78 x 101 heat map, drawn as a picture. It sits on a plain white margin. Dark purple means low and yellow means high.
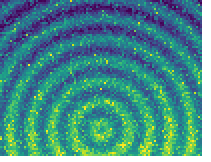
Slope: up to the bottom. Odd rows or columns: none. Histogram: bell-shaped. Rings: centred on the bottom middle.
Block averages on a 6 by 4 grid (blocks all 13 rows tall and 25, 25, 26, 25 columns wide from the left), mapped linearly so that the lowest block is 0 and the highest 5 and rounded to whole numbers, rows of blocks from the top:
0010
1111
2222
3333
3444
4555
